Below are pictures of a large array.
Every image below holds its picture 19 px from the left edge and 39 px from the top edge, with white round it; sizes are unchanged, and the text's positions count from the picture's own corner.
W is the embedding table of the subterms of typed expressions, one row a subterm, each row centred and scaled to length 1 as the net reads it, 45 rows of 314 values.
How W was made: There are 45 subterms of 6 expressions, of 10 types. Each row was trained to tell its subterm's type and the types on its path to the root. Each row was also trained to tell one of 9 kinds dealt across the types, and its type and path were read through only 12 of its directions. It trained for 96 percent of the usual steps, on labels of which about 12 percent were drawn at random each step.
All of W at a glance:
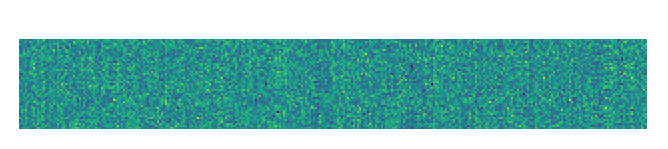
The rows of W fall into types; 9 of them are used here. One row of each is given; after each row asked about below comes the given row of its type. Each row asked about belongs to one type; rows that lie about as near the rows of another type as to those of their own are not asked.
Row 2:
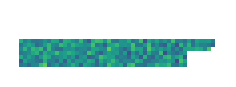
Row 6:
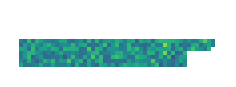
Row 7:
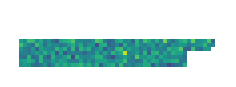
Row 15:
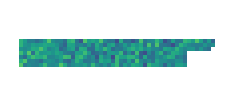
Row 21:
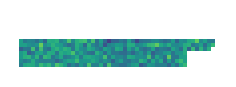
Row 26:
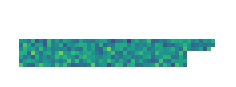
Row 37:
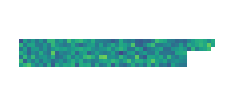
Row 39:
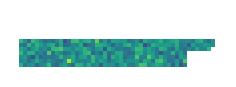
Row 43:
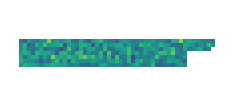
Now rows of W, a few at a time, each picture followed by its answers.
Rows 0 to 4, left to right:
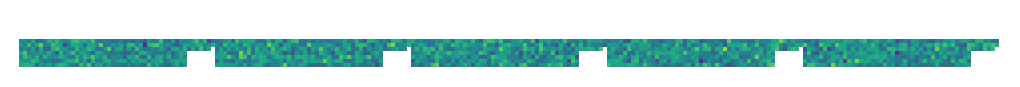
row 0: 21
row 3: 26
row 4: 43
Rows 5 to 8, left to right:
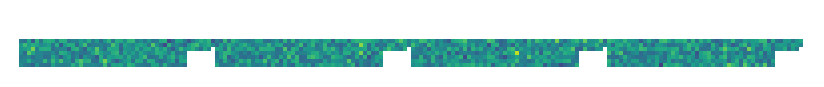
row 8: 15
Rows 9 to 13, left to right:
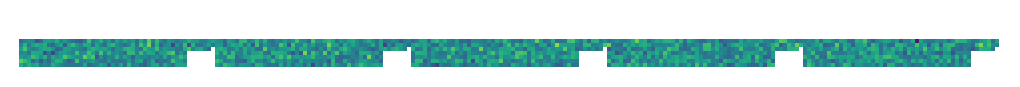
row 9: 26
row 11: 6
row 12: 43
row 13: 39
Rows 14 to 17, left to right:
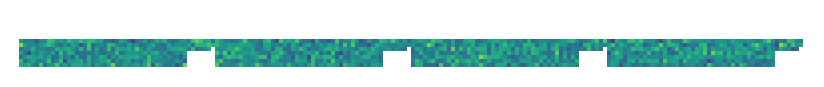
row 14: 7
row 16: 39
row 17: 6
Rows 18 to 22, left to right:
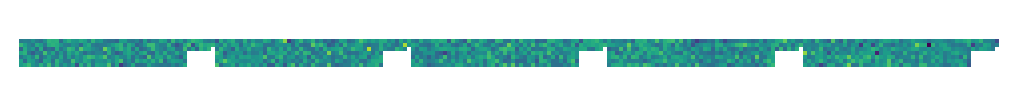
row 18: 43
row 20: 6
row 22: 39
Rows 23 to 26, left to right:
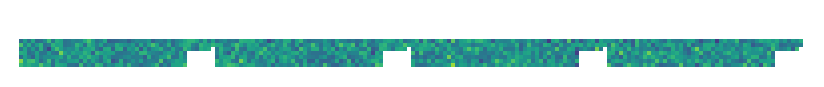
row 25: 15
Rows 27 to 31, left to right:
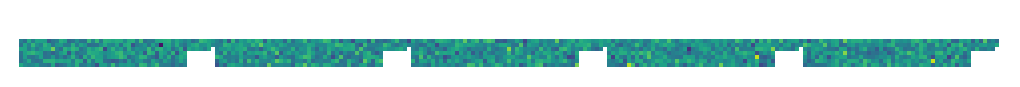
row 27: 6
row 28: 2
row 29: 7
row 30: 7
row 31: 7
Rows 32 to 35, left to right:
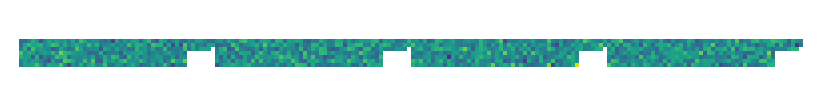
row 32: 21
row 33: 43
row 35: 26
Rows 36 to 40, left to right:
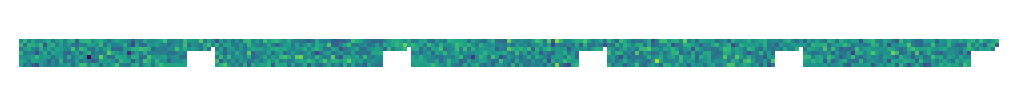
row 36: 15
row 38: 26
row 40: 26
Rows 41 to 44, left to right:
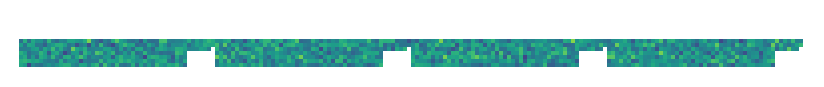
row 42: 21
